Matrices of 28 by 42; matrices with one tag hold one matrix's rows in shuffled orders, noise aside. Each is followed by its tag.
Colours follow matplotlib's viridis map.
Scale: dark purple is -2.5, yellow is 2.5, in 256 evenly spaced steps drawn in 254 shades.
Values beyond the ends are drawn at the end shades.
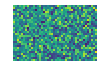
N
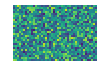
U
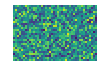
U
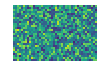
N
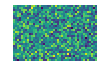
N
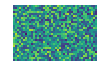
U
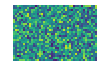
N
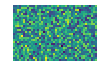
N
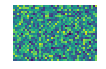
N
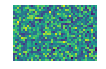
U
